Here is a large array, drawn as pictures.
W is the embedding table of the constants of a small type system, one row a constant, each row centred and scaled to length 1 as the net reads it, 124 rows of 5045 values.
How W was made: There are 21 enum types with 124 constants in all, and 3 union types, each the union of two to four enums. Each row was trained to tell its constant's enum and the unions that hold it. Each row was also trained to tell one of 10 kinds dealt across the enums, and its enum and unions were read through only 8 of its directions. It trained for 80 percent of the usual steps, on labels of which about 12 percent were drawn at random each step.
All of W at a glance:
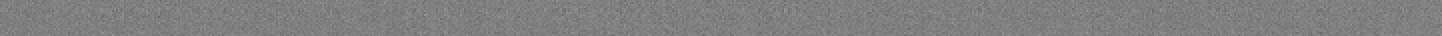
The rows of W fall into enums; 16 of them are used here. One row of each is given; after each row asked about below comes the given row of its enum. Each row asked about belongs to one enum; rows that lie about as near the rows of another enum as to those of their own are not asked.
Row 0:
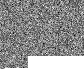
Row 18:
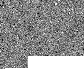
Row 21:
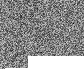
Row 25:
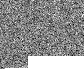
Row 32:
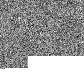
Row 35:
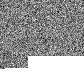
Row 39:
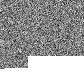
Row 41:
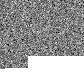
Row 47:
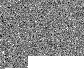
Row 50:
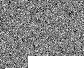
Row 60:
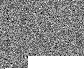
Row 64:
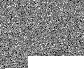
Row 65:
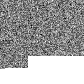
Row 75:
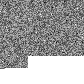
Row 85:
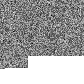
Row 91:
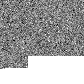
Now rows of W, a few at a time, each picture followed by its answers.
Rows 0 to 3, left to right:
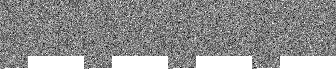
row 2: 91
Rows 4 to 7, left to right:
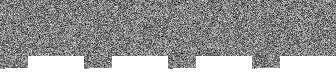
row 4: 60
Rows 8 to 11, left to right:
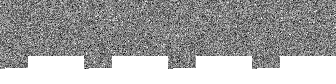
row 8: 64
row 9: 75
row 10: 32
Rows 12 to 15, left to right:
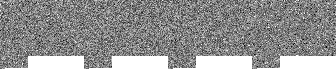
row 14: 60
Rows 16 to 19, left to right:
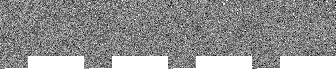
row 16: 0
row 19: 75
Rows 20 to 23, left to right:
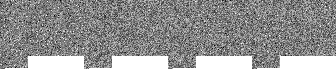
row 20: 50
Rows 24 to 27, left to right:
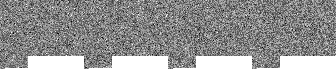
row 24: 0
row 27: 64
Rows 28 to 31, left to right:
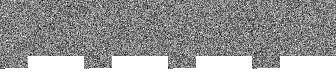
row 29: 32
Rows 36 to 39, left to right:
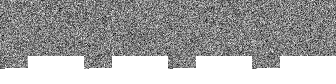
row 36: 50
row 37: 21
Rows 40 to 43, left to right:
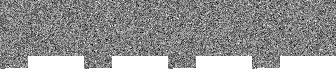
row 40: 50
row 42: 35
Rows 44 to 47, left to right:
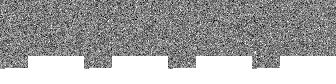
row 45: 21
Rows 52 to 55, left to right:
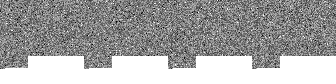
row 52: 25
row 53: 0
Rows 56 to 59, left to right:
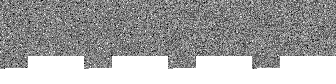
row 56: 35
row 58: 64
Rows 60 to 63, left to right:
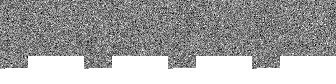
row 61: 47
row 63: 91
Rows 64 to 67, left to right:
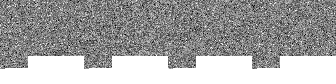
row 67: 18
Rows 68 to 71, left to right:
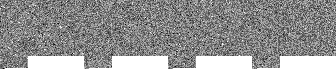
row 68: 32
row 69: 0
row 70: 75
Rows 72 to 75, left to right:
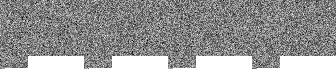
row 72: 64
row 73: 60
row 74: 60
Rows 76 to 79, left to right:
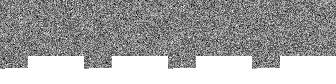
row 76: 32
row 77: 18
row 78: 35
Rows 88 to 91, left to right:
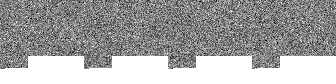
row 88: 50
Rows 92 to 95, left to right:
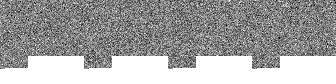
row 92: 64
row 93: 35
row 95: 32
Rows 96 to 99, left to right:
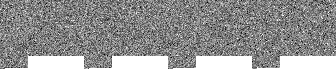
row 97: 21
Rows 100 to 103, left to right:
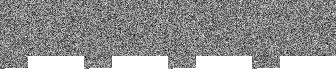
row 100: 41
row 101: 21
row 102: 60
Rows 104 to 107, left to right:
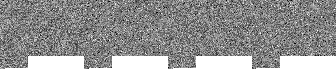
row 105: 50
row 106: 18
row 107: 47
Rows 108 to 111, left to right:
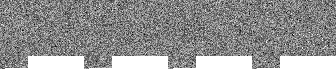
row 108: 50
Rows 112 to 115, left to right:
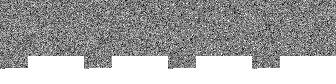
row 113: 35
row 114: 35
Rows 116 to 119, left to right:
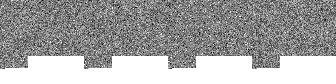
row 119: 60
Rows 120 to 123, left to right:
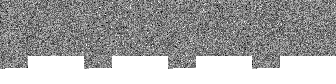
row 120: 32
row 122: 64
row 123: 21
